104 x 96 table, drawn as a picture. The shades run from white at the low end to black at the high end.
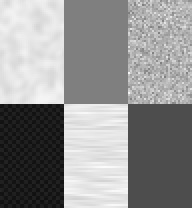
It is made of 2 by 3 panels. Panel 1,1: very low, blotchy, faint in contrast. Panel 1,2: middling, flat. Panel 1,3: low, fine-grained. Panel 2,1: very high, checkered, faint in contrast. Panel 2,2: very low, streaked across, faint in contrast. Panel 2,3: high, flat.
